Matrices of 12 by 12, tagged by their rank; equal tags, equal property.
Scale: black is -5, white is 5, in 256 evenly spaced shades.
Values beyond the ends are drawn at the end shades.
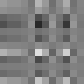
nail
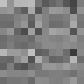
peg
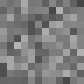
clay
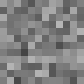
clay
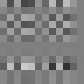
nail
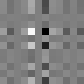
nail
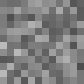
clay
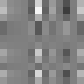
nail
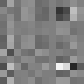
peg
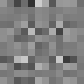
peg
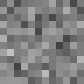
clay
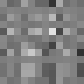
peg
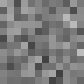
clay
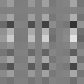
nail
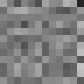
peg
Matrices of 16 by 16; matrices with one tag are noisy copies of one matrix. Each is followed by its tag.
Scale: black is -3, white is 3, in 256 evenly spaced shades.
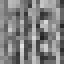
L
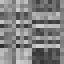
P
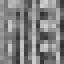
L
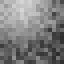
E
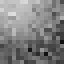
E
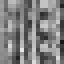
L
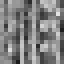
L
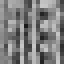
L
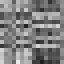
P
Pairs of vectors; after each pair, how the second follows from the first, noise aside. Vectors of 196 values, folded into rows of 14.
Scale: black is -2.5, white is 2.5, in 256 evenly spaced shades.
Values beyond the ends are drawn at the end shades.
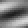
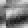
wrapped around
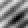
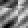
wrapped around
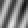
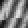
wrapped around
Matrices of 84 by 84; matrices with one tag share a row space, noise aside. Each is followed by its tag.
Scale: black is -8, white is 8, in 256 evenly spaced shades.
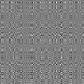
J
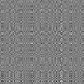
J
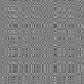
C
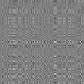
C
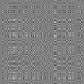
C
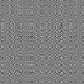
J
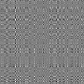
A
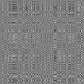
C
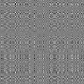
A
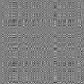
C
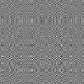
J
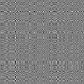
A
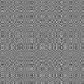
J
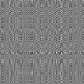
J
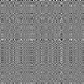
J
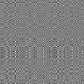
A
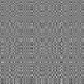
J
